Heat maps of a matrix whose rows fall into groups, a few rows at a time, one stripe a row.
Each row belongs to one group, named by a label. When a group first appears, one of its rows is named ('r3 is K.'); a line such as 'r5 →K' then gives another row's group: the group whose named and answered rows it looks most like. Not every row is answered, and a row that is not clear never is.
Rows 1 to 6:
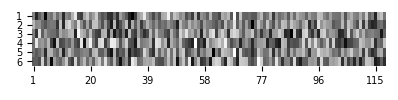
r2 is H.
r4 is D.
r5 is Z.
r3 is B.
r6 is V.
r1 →Z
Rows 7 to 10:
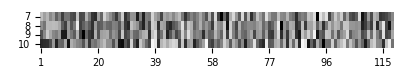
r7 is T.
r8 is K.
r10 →V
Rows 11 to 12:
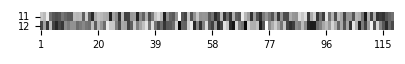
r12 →V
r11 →H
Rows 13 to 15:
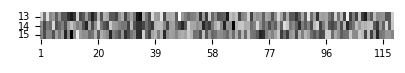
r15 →Z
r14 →B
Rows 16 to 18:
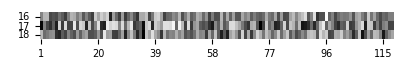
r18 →T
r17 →D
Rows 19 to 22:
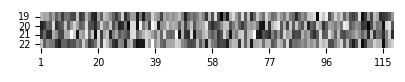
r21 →V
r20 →V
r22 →T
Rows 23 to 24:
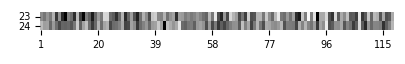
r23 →T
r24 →T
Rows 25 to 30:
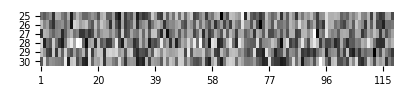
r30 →D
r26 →H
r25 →Z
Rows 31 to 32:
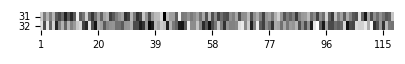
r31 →T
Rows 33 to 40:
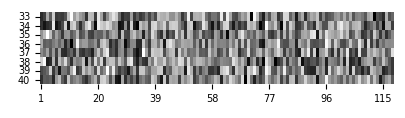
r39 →V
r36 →Z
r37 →T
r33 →B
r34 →V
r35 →K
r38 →D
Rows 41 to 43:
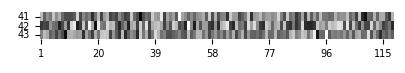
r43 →H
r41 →T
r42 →V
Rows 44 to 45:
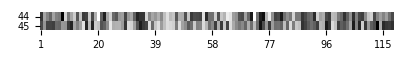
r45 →D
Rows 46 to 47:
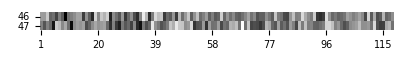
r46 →H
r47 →Z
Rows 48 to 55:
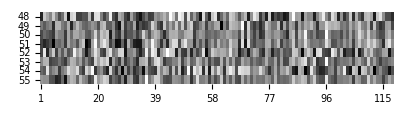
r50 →Z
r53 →H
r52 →D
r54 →B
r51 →Z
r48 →D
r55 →H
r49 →Z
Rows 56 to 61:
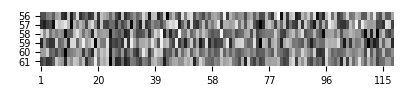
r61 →Z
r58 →H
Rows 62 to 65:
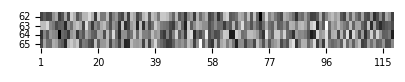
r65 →K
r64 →V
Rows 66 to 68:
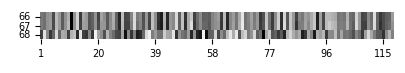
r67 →K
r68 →D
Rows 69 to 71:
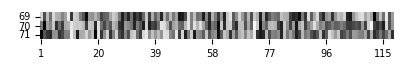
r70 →B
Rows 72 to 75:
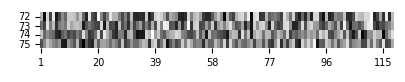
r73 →B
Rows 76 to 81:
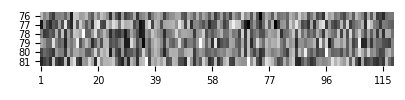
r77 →D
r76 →H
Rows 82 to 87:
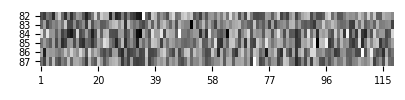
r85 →T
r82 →Z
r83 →D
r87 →B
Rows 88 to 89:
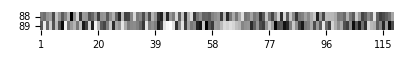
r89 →D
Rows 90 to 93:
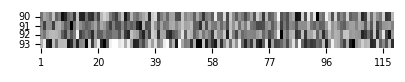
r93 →D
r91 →Z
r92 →K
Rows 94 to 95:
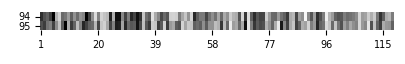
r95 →Z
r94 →Z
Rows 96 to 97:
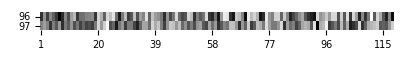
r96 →V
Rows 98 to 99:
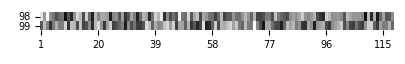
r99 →D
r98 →H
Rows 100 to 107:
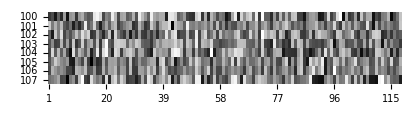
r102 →B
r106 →K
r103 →D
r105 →K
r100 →V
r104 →D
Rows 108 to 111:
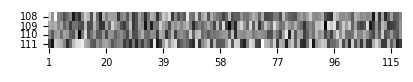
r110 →K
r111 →B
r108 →H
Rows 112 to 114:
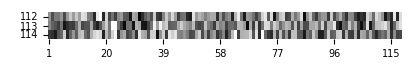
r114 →V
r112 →B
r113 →T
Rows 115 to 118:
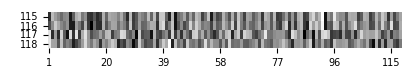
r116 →K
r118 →H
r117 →B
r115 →K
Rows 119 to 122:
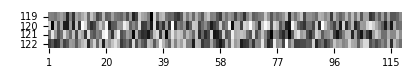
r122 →V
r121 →D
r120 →B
